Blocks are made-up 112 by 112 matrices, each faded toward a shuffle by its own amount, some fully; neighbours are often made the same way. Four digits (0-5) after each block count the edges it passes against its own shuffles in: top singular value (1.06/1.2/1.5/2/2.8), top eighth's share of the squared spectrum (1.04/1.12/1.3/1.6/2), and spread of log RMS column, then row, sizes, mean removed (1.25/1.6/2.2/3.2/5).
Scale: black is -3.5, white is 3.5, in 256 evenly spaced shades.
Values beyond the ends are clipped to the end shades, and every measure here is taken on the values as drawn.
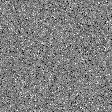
1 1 0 0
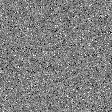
1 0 0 0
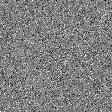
2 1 0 0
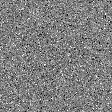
1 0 0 0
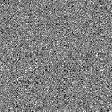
4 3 2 1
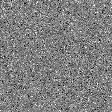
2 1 0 0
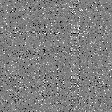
4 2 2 1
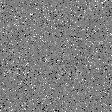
2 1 0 0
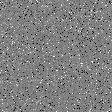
0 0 0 0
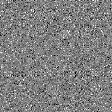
4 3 1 2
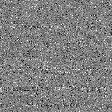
3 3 1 2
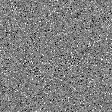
2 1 0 0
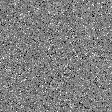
2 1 0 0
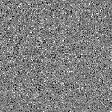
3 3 1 2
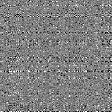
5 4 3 3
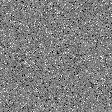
0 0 0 0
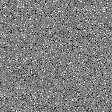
1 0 0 0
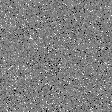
0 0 0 0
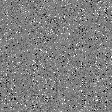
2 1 2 0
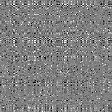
5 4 3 3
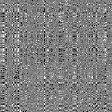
5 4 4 3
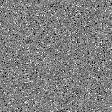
3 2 0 1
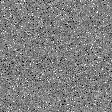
0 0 0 0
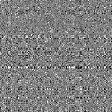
5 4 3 3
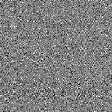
4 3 2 2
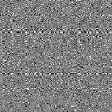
5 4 2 3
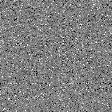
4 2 0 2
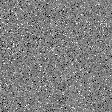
2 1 0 0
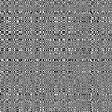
5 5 4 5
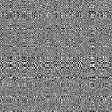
5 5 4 4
